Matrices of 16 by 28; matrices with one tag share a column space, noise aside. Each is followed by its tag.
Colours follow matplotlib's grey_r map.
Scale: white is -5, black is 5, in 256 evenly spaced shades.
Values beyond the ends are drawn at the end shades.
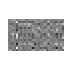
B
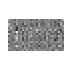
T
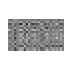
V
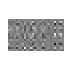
B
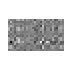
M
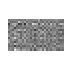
V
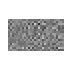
B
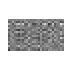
V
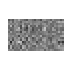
M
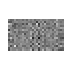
V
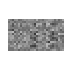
T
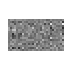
B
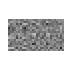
B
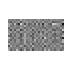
V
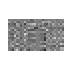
V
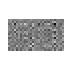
V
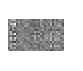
T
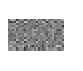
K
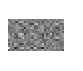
B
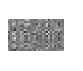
T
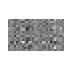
M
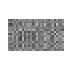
T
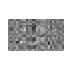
M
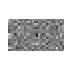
B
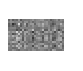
T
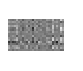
M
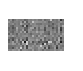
M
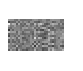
V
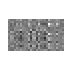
T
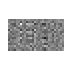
V
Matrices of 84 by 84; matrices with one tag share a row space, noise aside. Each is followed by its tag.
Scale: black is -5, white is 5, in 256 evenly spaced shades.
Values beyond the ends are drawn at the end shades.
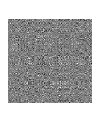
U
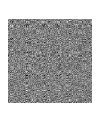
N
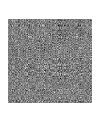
U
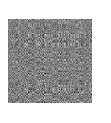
U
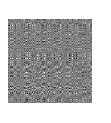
N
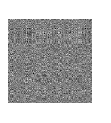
N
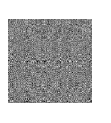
N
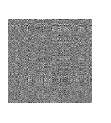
U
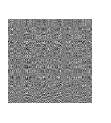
N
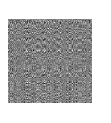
N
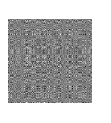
N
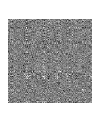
N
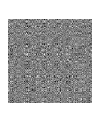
N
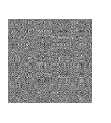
U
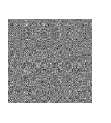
N
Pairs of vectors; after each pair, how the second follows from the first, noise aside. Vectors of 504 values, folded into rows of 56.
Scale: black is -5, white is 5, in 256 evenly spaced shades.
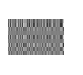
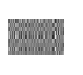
wrapped around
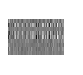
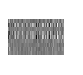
copied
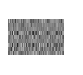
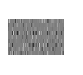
partly zeroed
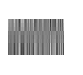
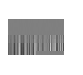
partly zeroed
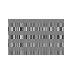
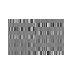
wrapped around
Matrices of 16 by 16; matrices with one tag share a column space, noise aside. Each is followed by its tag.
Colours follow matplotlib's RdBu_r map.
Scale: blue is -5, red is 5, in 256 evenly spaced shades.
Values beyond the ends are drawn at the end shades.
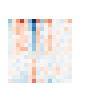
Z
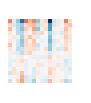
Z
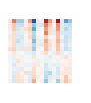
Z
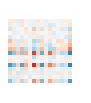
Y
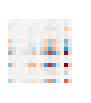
Y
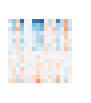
Z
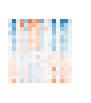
Z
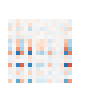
Y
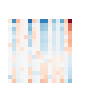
Z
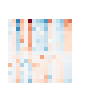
Z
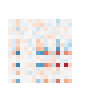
Y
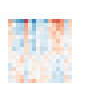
Z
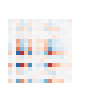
Y
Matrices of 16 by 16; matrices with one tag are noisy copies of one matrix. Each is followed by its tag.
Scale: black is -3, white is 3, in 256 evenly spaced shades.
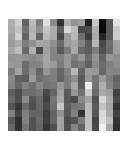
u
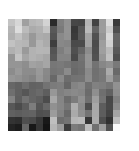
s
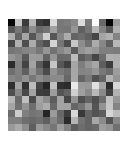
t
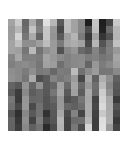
u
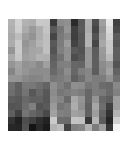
s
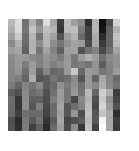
u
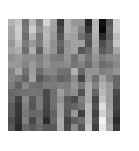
u
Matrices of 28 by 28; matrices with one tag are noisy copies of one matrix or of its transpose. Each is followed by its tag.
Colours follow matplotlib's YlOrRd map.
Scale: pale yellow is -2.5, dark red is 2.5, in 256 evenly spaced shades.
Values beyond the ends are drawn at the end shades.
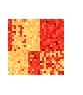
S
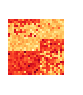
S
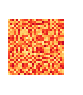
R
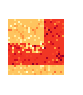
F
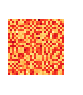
R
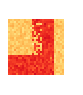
F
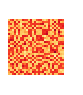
R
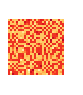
R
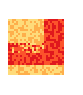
F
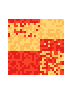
S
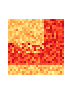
F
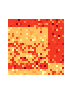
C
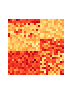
S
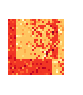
C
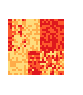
S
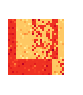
C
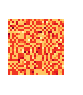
R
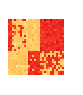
S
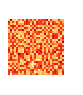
R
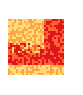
F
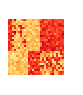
S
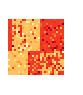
S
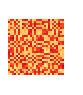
R
